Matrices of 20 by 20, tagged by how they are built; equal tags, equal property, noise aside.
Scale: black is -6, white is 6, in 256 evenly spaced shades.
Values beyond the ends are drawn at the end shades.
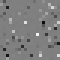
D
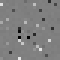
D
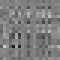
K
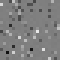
D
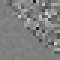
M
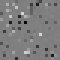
D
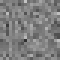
K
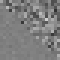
M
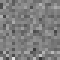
K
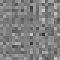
K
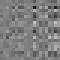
K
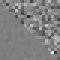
M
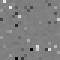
D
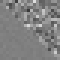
M
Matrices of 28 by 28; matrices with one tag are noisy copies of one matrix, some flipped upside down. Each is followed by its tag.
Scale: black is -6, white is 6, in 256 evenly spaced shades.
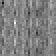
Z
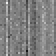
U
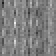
Z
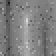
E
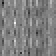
Z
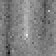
E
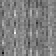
Z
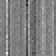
U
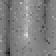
E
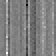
U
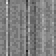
U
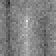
E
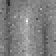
E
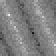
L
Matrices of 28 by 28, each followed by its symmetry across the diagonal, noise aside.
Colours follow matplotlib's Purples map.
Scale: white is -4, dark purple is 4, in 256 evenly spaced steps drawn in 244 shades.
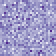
symmetric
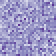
symmetric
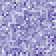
symmetric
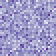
antisymmetric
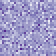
antisymmetric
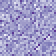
symmetric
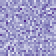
antisymmetric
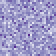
neither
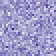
neither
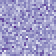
neither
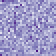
neither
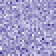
neither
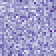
neither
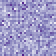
antisymmetric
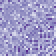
symmetric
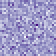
antisymmetric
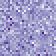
antisymmetric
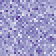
symmetric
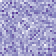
symmetric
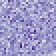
neither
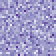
antisymmetric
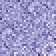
symmetric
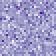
antisymmetric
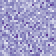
neither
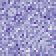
symmetric
